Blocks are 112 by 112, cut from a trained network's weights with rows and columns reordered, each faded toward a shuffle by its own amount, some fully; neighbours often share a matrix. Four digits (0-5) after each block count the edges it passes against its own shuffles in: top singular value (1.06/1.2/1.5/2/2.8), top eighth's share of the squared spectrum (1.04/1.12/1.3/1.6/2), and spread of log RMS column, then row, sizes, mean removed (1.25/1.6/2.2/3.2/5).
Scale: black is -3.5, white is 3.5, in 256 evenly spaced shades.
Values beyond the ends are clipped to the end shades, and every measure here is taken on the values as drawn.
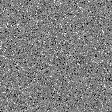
0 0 0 0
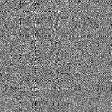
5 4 3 3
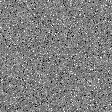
0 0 0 0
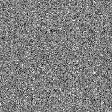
3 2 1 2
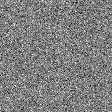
0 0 0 0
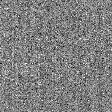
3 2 0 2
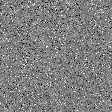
1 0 0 0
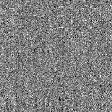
3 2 1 2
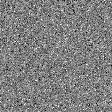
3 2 0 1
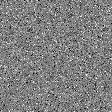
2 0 0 0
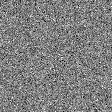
1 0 0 0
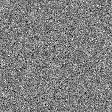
0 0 0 0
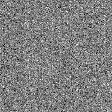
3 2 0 1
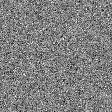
1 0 0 0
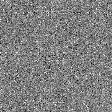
2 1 0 1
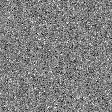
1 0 0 0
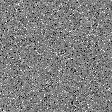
0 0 0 0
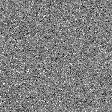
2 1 0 1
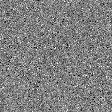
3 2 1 1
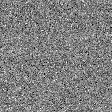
1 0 0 0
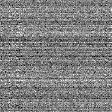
5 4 3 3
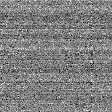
4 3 2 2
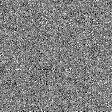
2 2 0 2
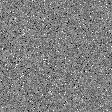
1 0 0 0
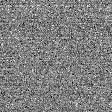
2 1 0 0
